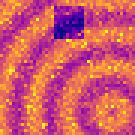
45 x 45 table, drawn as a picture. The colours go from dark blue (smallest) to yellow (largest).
Odd rows or columns: none. Rings: centred on the bottom right. Odd patch: lower, in the top middle. Mirror symmetry: none. Ninth with the lowest average: top middle.
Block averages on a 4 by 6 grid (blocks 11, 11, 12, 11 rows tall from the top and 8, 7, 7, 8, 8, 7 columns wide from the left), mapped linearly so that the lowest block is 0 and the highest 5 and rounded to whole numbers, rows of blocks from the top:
431043 / 433343 / 443433 / 352344
